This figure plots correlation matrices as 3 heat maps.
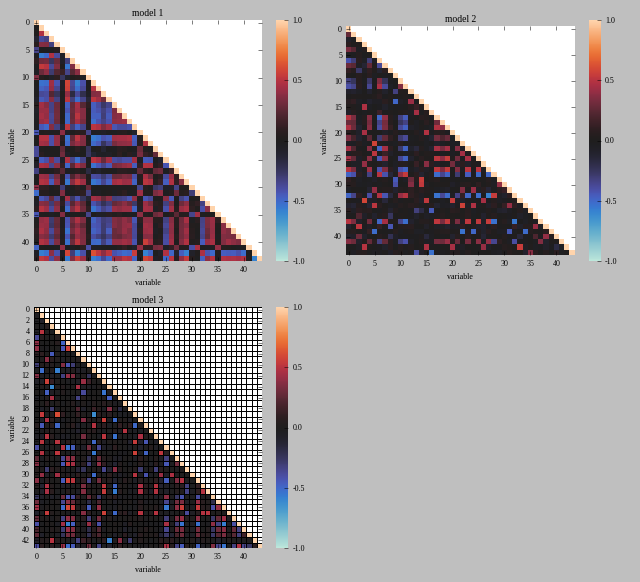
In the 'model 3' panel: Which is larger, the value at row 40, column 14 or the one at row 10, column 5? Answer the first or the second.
the second
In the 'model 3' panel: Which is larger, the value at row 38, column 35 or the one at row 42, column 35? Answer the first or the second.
the first
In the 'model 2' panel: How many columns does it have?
44
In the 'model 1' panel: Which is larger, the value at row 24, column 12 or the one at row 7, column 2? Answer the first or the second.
the second
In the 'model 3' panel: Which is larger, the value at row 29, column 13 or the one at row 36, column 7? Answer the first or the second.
the second
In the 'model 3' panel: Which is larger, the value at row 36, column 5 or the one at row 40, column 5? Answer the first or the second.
the second
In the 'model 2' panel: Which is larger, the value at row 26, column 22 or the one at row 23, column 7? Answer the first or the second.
the second
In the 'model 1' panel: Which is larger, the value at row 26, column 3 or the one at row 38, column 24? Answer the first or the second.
the second
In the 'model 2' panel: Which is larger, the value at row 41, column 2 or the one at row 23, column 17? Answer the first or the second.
the second
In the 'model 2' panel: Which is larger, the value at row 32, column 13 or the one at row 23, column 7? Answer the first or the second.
the second
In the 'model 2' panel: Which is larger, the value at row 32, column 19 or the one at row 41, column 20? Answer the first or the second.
the second
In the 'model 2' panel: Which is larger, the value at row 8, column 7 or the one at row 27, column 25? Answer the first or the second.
the second
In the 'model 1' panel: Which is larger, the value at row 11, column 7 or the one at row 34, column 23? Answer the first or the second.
the second
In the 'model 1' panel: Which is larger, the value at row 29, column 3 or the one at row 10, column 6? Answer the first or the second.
the second
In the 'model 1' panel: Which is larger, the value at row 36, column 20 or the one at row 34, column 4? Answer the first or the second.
the second
